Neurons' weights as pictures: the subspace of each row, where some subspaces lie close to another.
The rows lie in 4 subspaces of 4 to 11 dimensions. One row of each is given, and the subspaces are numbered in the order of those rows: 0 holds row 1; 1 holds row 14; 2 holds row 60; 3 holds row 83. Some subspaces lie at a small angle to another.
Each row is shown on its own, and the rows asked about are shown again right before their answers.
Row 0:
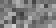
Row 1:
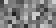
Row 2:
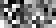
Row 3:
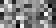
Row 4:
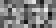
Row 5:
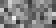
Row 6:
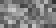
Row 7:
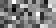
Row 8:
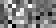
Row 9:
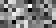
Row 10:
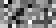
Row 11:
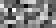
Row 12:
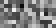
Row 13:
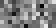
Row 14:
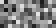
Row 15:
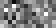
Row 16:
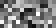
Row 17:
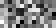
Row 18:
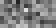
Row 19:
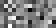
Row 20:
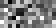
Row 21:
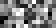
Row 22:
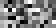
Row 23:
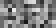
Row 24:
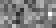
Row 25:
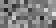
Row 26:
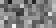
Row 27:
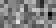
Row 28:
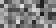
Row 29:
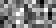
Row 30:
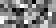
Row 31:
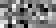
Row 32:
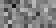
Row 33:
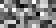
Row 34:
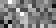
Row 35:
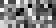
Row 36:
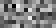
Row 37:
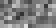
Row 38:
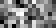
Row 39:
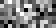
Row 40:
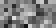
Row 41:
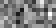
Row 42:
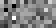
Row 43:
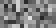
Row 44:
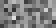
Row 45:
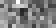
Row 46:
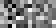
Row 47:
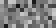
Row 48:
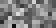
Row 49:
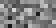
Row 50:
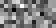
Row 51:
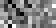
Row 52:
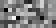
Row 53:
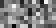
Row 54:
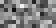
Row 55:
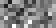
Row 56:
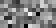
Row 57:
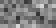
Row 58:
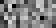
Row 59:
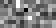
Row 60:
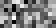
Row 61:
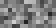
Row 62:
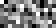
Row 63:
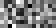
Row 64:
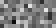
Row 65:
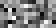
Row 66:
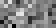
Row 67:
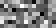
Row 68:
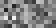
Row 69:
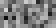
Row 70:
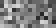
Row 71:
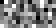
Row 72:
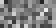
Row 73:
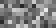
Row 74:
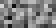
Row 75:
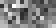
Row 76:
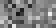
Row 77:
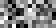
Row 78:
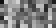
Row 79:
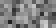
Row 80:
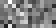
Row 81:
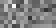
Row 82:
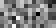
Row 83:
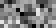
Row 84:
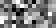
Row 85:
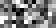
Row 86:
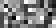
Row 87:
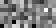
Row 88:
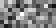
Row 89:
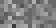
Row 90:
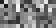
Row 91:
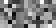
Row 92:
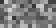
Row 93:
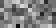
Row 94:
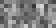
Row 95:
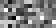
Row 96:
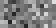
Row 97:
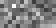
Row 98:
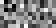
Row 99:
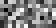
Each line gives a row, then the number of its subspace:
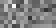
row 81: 3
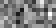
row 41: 2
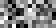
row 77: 0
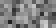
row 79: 0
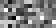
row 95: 1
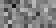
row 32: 3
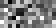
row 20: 1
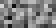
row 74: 3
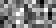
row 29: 2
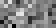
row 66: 1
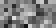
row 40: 1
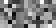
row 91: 0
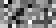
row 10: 3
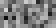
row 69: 0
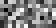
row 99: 1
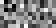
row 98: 3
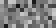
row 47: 3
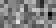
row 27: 2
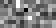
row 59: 3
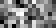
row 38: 0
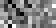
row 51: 3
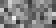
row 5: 0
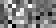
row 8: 2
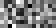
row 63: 0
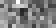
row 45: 0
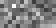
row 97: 3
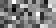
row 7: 0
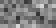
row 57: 3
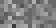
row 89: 1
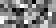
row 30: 2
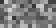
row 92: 0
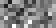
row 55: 3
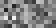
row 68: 0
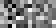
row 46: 1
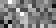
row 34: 3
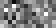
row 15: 0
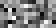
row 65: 1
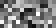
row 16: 3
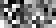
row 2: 0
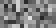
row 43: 3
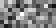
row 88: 3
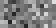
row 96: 0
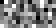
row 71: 1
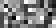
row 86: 3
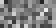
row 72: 0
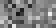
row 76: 2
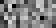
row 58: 0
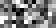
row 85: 2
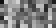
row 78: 0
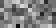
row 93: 0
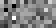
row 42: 1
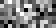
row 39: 3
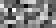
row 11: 1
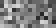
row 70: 0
